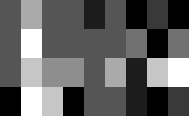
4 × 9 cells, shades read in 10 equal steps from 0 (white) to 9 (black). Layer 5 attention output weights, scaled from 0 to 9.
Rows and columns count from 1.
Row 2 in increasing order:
0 5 5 6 6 6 6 6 9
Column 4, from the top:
6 6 4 9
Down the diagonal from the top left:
6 0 4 9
